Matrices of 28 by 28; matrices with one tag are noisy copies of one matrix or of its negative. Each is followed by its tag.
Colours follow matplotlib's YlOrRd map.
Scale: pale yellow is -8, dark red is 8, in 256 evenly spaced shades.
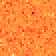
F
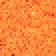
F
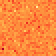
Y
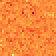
F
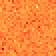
Y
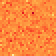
F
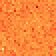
Y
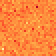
Y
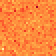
Y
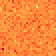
Y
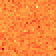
Y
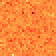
F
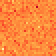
Y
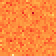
F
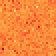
Y
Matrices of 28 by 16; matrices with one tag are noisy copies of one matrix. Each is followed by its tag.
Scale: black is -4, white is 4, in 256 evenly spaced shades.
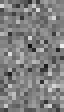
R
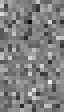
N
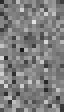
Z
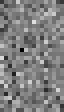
Z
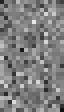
Z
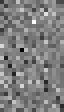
Z
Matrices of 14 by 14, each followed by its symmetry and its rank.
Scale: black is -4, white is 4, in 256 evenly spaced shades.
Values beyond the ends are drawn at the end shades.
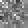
symmetric, rank three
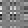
neither, rank one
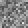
symmetric, full rank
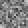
symmetric, full rank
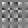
symmetric, rank one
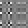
neither, rank one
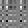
neither, rank one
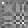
symmetric, rank three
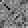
symmetric, full rank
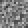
symmetric, full rank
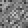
symmetric, full rank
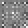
symmetric, rank three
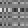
neither, rank one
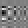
neither, rank one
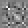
symmetric, rank three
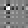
symmetric, rank one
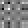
symmetric, rank one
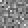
symmetric, full rank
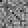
symmetric, full rank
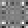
symmetric, rank one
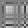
symmetric, rank one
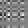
neither, rank one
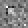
symmetric, rank three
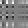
neither, rank one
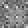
symmetric, rank three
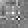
symmetric, rank three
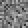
symmetric, full rank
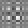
symmetric, rank one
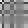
symmetric, rank one
